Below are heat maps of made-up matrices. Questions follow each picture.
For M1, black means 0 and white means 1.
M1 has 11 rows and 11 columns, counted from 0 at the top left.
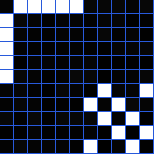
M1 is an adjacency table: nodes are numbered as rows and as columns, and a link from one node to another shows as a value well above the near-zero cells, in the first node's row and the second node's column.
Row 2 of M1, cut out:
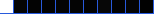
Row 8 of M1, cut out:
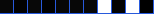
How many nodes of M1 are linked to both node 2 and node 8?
0
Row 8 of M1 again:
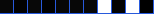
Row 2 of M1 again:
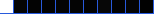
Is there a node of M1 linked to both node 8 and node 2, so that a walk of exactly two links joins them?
no
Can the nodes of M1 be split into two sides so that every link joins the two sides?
no
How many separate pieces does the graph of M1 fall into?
2
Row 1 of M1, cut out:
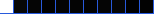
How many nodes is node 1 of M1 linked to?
1
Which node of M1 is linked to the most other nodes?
node 0
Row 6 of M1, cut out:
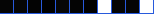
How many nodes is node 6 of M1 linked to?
2
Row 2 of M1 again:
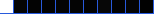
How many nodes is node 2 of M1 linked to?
1
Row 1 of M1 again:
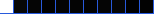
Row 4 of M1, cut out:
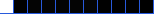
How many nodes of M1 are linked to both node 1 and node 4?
1
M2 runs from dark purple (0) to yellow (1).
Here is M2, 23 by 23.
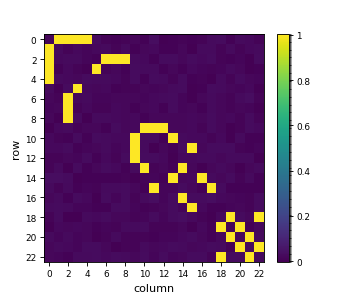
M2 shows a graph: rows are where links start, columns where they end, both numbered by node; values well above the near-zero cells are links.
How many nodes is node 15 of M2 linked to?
2
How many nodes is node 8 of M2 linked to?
1
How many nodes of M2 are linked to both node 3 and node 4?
1
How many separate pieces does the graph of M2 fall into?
3
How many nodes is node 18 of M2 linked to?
2
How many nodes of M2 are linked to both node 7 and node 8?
1
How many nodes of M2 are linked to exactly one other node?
9
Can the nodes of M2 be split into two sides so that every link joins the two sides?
no
